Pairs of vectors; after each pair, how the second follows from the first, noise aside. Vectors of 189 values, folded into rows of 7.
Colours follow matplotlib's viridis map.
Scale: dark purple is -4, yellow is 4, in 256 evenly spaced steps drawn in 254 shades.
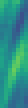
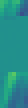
partly zeroed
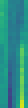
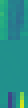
partly zeroed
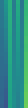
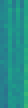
shrunk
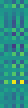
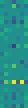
partly zeroed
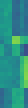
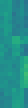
shrunk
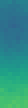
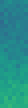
shrunk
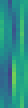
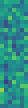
shuffled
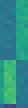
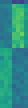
reversed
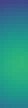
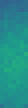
shrunk
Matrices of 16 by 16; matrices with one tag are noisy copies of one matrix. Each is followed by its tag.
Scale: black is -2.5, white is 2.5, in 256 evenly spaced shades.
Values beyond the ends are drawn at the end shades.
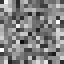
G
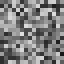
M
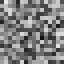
G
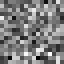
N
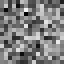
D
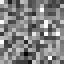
D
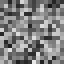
D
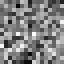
D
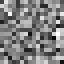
G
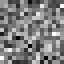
D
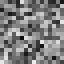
D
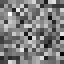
M
